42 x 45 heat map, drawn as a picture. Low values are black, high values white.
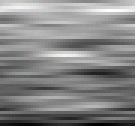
Grain: streaks across. Slope: up to the top. Average level on the scale: 50%.
